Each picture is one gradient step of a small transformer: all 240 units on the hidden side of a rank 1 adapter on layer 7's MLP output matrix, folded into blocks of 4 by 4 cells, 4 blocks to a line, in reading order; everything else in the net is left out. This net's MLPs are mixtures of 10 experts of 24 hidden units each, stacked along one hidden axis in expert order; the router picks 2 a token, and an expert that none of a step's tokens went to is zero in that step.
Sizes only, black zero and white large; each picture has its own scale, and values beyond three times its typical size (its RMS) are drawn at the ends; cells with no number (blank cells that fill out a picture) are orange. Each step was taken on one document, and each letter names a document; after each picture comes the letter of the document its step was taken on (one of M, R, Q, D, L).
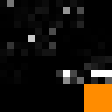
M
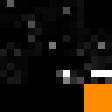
M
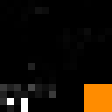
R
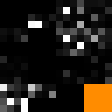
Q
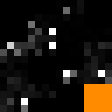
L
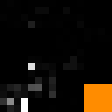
R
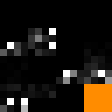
L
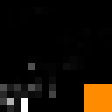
R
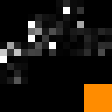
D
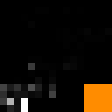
R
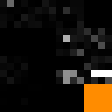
M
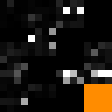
M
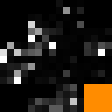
D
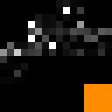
D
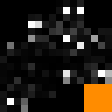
Q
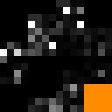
D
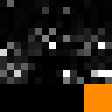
M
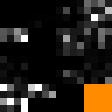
Q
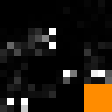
L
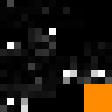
L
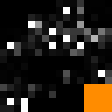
Q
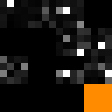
M
